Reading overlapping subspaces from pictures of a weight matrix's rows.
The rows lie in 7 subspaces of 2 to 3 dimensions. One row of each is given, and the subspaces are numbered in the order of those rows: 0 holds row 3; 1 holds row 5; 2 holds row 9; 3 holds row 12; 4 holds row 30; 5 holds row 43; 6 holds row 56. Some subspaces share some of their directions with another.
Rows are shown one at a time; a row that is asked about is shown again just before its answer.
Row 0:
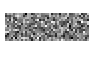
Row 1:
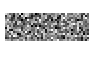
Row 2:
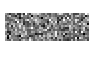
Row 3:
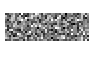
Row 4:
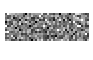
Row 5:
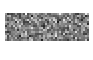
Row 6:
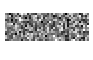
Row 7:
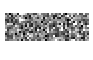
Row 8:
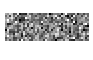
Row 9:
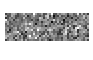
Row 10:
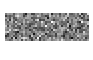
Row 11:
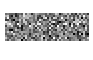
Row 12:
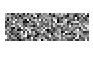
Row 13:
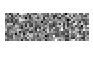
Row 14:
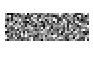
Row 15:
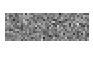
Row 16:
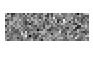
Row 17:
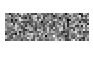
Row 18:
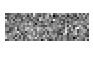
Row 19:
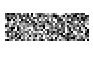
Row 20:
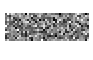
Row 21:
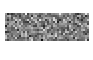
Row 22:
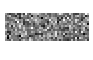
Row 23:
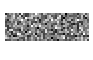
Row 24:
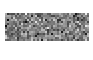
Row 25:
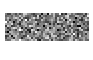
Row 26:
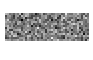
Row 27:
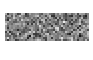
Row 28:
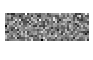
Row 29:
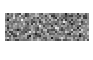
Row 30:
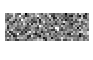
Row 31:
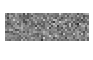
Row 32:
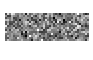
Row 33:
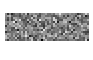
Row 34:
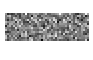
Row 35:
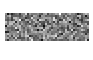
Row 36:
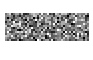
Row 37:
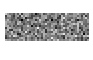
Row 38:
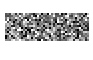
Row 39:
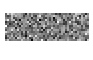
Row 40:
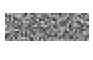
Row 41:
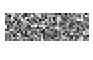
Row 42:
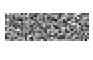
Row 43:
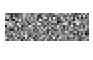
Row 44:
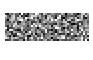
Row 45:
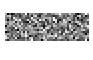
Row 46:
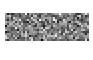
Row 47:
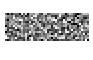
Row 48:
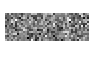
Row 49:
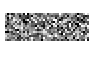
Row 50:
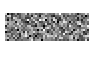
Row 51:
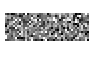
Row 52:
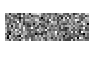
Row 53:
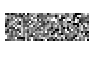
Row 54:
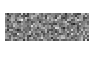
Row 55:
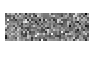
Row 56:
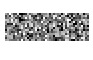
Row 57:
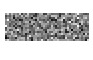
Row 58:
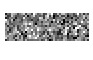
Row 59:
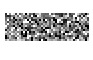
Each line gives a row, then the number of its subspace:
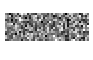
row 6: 6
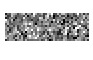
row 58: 2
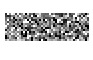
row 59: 3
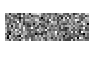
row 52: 1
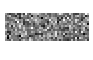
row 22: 1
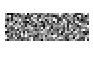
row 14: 6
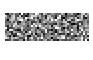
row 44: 0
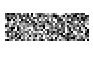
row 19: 2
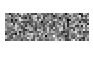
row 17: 6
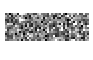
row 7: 6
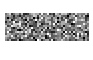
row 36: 3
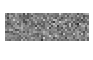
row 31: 5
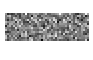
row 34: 1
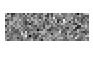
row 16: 2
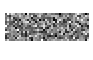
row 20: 5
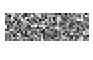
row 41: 0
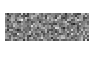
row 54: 0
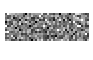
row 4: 3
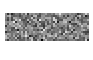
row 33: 3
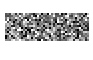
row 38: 3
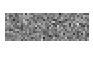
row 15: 5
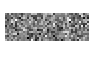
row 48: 6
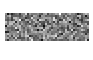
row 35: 3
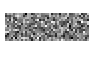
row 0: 2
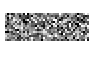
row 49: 5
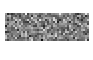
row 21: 1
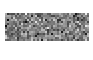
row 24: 3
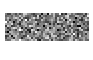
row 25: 3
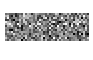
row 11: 5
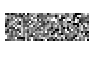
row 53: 4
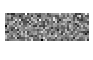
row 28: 4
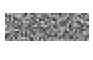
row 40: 2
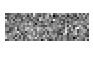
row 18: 2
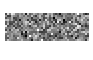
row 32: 2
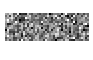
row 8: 6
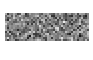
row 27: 4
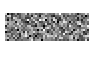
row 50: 4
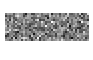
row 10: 2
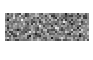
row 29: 4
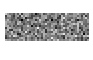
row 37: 4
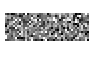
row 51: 4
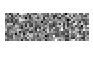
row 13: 6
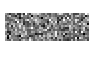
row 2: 1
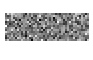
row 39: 5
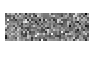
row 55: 3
